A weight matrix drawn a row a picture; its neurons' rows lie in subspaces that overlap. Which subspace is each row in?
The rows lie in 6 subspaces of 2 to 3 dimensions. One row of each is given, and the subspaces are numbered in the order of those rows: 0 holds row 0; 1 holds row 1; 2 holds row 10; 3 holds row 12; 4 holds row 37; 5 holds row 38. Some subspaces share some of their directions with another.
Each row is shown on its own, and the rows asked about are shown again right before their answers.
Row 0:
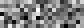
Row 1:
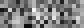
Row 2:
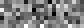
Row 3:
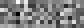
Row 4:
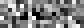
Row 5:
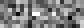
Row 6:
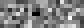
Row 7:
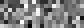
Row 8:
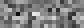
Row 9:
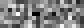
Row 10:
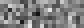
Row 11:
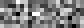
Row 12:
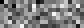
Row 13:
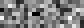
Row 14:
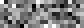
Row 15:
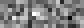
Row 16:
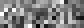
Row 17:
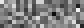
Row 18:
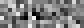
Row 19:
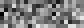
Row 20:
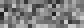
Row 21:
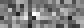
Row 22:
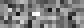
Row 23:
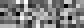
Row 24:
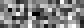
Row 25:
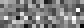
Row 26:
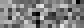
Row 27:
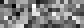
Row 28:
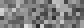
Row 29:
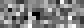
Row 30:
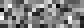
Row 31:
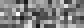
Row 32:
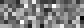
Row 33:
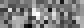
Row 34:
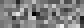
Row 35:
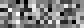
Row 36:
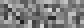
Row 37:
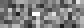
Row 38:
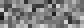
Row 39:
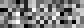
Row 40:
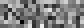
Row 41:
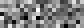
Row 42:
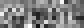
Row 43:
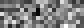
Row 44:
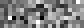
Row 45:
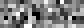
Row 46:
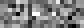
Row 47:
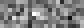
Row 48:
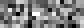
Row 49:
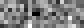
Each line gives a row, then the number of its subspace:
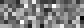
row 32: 2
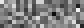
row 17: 3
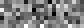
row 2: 5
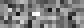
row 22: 2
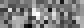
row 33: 1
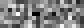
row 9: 4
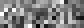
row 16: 5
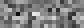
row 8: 2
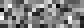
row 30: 5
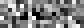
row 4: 0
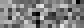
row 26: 4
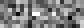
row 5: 3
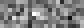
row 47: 4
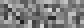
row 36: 2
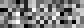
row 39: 1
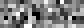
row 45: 3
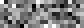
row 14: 3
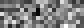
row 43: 0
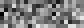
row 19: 5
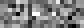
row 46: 5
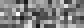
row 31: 1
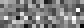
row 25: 3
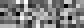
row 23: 1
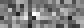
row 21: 0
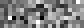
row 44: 4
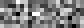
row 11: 1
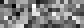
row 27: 3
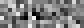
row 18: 0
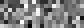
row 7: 2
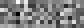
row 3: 1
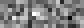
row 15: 4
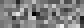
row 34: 2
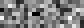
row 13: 5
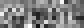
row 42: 5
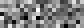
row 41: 0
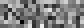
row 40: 2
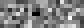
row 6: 0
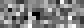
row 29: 3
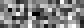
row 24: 3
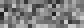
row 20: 5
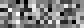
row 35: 1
